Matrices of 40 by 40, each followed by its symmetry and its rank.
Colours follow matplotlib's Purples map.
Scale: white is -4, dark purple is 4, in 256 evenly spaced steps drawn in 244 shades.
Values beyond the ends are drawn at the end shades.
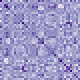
symmetric, rank five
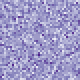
antisymmetric, full rank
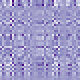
neither, rank two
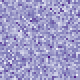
antisymmetric, full rank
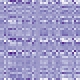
neither, rank two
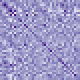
symmetric, rank five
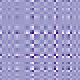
symmetric, rank one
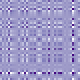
symmetric, rank one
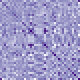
symmetric, rank five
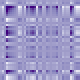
symmetric, rank one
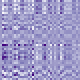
neither, rank two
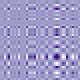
symmetric, rank one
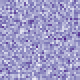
antisymmetric, full rank
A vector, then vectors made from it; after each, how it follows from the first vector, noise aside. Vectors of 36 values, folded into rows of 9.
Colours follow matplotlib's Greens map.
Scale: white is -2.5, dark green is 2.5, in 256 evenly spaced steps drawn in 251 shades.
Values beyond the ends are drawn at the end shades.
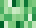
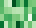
copied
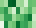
sign-scrambled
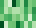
copied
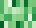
copied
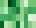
sign-scrambled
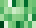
copied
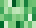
copied
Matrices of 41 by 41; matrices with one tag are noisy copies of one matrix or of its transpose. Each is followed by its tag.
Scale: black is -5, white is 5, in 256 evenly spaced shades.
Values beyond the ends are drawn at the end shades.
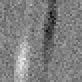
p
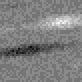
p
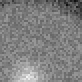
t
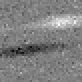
p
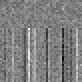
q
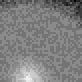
t
